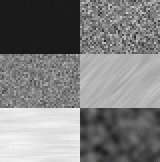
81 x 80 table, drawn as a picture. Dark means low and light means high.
The table splits into 3 rows of 2 panels. Panel 1,1: very low, flat. Panel 1,2: middling, fine-grained, strong in contrast. Panel 2,1: middling, fine-grained. Panel 2,2: high, slanting up to the right, faint in contrast. Panel 3,1: very high, streaked across, faint in contrast. Panel 3,2: low, blotchy.
